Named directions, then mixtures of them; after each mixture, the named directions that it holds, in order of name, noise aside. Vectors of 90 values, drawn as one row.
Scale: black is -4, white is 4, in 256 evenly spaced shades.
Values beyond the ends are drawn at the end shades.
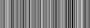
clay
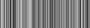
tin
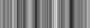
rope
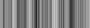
rope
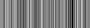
clay, rope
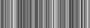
rope, tin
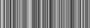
rope, tin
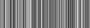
clay, rope, tin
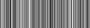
clay, tin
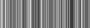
clay, rope, tin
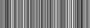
clay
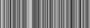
rope, tin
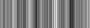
rope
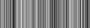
rope, tin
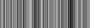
clay, rope, tin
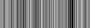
clay, rope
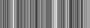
clay, rope, tin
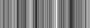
rope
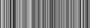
tin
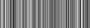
clay, tin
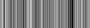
clay, rope, tin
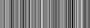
clay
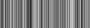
clay, rope, tin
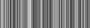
rope, tin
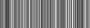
clay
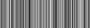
clay, rope, tin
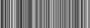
tin
